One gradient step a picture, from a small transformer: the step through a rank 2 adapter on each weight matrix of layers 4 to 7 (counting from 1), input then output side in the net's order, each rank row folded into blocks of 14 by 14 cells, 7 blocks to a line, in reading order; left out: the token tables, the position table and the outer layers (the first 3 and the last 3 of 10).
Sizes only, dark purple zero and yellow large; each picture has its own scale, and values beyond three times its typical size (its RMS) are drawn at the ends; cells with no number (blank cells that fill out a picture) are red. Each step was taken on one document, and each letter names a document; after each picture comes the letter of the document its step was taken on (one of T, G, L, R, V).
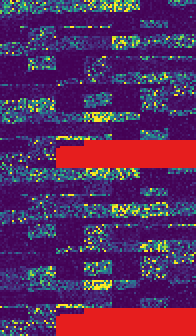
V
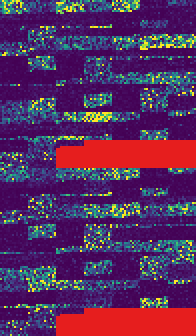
V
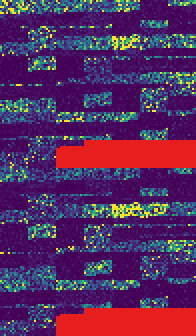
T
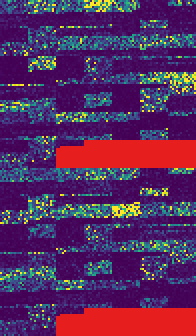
T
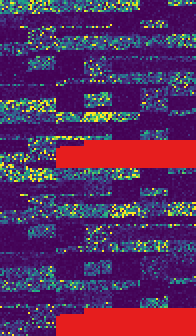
V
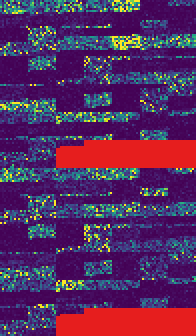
T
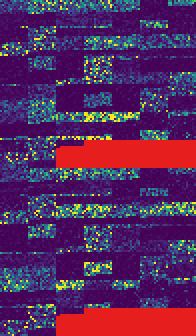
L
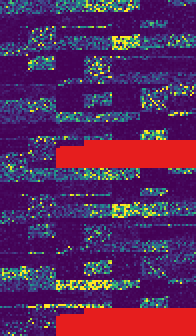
V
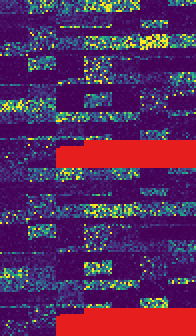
L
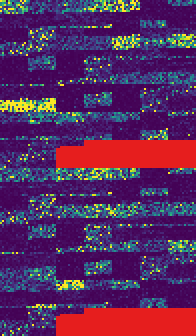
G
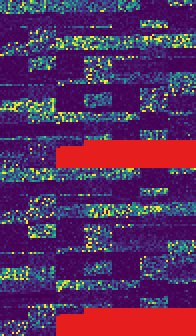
G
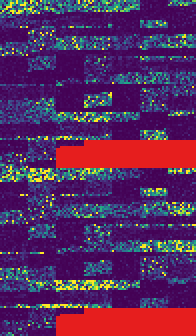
V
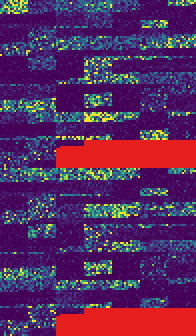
L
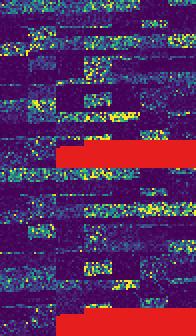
L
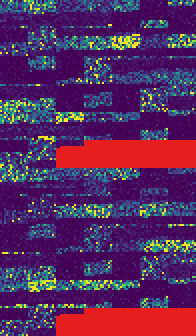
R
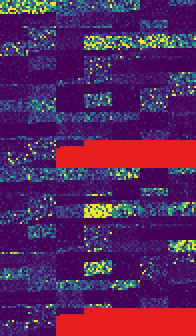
L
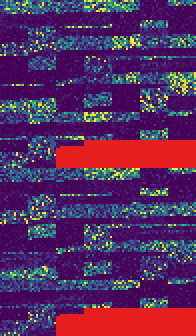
T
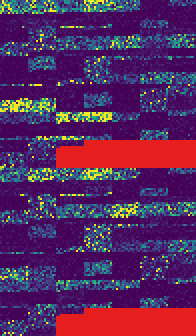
G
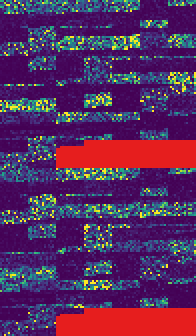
T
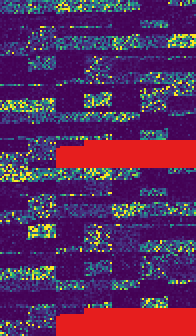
R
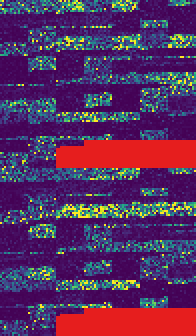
T
